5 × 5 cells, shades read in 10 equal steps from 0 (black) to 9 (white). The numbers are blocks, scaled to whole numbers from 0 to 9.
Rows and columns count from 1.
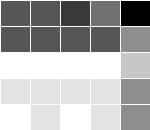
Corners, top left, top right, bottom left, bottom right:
3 0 9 5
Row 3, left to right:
9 9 9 9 7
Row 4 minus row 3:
-1 -1 -1 -1 -2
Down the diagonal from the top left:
3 3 9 8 5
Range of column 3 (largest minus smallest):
7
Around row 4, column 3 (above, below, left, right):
9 9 8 8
